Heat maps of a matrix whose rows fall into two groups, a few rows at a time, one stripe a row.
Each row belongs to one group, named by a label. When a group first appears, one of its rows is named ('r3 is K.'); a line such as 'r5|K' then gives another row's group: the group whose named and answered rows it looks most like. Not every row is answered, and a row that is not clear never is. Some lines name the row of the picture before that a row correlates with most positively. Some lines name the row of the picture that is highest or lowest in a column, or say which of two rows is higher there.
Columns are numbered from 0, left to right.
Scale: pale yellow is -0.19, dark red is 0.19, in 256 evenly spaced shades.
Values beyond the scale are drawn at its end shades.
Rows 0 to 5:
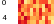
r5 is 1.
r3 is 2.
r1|1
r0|2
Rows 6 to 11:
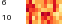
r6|2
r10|2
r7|1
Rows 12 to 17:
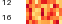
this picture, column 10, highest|17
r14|2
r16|2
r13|1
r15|2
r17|1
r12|2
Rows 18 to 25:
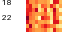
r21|1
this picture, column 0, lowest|24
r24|2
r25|1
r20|1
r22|1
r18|1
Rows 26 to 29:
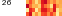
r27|1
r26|2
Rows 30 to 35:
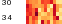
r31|1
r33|1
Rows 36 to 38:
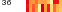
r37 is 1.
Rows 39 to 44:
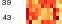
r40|2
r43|1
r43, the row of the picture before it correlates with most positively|36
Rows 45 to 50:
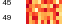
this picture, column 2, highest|49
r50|1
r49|1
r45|2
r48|1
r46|1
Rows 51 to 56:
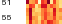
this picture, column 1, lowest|51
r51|1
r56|2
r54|2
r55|2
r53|2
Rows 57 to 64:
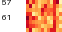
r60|2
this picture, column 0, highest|61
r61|1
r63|1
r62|1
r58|2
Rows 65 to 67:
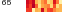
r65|1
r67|2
